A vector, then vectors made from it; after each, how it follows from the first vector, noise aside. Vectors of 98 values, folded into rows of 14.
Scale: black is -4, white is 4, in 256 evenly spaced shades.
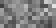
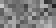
negated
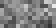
copied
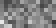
reversed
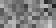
negated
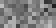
negated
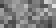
copied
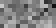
negated
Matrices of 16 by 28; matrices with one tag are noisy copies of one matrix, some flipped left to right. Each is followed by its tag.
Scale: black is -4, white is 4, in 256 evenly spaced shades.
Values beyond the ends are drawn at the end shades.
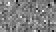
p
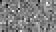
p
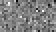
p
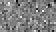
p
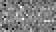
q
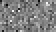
p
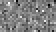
p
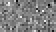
p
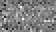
q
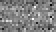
q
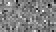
p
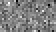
p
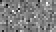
p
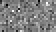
p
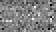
q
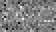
q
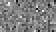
p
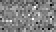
q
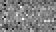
q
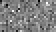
p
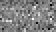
q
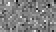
p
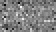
q
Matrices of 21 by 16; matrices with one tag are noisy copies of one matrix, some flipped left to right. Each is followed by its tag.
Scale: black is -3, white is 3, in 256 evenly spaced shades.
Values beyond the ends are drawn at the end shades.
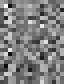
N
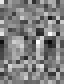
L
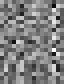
N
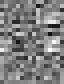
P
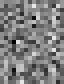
N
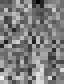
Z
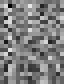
N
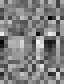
L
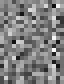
N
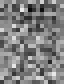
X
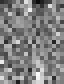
Z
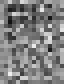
X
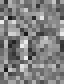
L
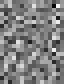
N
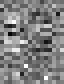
P
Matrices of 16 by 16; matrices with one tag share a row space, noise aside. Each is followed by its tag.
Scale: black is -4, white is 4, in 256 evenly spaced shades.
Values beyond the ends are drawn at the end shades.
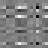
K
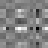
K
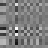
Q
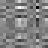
K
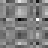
K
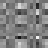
K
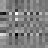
Q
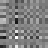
Q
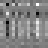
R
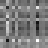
R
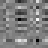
K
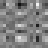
K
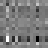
R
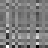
R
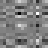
K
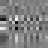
Q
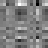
K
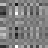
Q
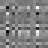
R
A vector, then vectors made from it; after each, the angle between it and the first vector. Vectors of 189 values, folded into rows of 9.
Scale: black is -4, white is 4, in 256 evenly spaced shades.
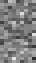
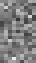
partly aligned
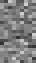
nearly parallel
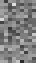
partly aligned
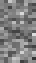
nearly parallel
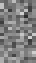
partly aligned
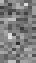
orthogonal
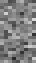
nearly opposite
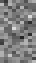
partly aligned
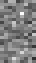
nearly parallel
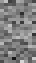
nearly opposite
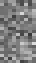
partly aligned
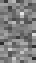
nearly parallel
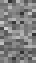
nearly opposite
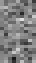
partly opposed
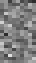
partly opposed
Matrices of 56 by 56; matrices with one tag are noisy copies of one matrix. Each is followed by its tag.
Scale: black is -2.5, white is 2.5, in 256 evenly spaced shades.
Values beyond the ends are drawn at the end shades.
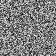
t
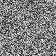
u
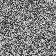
u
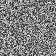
t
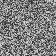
u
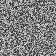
t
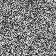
u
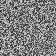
t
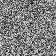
u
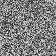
u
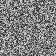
t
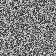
t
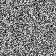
t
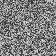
u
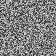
t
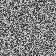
t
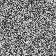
u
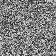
u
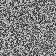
t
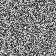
t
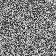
u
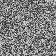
u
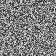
t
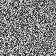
t
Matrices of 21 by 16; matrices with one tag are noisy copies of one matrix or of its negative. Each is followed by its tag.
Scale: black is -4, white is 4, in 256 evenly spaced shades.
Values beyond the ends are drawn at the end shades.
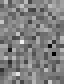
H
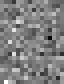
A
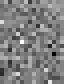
H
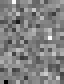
A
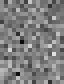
H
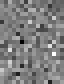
H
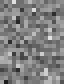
A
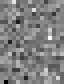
A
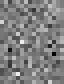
H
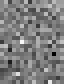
H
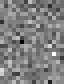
H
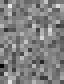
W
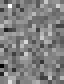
W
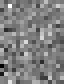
W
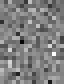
H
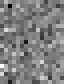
W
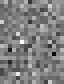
H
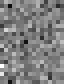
W
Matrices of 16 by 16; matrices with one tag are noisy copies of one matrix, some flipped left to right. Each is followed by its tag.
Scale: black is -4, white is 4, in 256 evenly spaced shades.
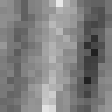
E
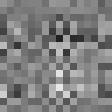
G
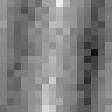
E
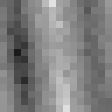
E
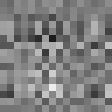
G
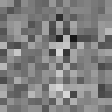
G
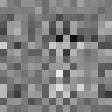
G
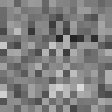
G
